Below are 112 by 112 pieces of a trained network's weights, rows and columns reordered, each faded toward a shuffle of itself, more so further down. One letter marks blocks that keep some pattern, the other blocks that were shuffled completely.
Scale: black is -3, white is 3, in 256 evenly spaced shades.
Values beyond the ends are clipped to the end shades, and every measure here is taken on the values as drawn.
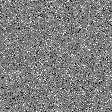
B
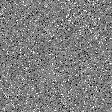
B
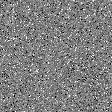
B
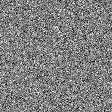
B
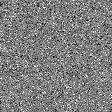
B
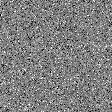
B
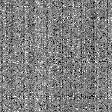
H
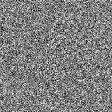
H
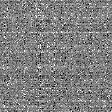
H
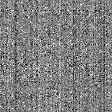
H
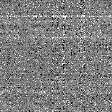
H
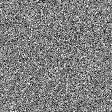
B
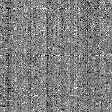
H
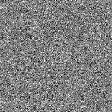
H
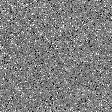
B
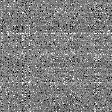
H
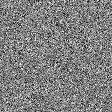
B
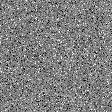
B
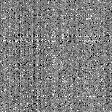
H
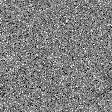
B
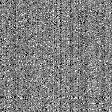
H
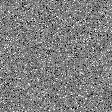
B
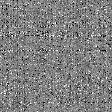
H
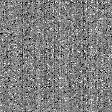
H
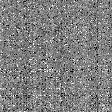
H
